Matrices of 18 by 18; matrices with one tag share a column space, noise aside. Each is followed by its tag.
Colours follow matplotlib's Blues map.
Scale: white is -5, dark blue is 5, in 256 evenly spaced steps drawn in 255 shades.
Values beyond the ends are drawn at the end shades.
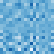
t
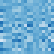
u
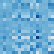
t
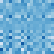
t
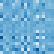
t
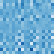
t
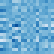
u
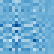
u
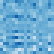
t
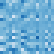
t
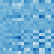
t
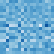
u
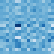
u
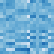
t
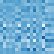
u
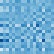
u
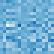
u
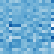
u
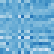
t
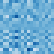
t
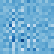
u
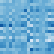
u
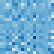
t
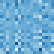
t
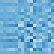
u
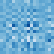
u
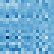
t
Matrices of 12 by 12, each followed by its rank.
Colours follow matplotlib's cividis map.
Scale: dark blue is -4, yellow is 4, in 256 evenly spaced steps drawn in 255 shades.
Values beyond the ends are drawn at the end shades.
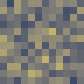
full rank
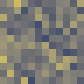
full rank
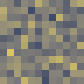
full rank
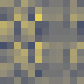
two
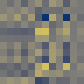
two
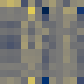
two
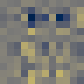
two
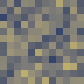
full rank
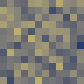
full rank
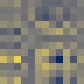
two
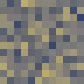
full rank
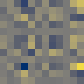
two
